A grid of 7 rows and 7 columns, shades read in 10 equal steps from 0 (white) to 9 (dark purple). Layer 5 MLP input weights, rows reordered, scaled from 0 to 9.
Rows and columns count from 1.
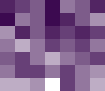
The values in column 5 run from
5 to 8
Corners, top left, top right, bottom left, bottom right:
8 8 3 3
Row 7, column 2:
3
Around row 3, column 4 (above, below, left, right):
9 7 6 7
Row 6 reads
5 7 7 5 7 5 4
